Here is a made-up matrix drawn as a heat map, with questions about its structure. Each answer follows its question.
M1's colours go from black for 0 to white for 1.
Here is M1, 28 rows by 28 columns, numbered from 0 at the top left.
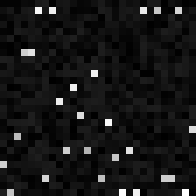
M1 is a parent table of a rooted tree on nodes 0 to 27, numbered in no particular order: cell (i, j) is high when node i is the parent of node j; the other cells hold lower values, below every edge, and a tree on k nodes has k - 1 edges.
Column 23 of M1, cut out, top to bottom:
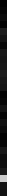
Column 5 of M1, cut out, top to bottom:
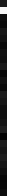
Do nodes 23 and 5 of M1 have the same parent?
no
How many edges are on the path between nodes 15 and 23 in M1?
5
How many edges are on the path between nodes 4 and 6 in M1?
4
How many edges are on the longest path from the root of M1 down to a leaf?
6
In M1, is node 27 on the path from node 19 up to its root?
yes
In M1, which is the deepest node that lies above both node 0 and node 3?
1
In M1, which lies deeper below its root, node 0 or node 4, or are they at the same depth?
node 0
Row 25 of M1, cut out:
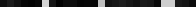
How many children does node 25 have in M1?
4
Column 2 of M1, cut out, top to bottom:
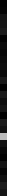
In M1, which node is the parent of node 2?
19
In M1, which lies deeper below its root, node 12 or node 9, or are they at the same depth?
the same depth
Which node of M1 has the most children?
1
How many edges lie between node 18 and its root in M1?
1
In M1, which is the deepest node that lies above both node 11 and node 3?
1
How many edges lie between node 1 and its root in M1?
3
